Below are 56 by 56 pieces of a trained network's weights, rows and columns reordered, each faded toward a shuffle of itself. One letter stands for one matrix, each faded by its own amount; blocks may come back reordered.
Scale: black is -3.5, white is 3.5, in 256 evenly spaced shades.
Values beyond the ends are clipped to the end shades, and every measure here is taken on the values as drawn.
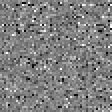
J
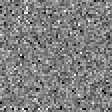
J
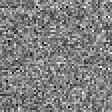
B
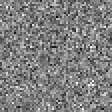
B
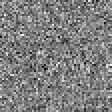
B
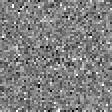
J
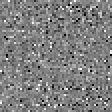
J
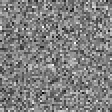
B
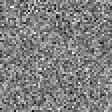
B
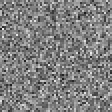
B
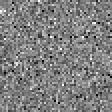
J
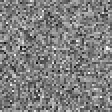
B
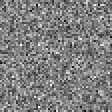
B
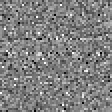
J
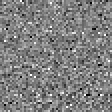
J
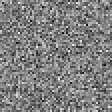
B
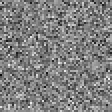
B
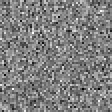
B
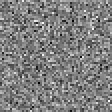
B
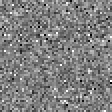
J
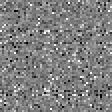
J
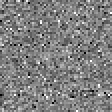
J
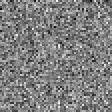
B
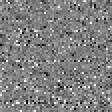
J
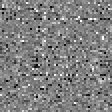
J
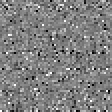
J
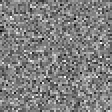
B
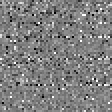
J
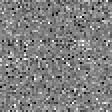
J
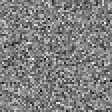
B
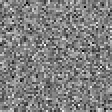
B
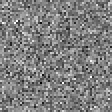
B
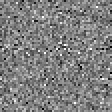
J
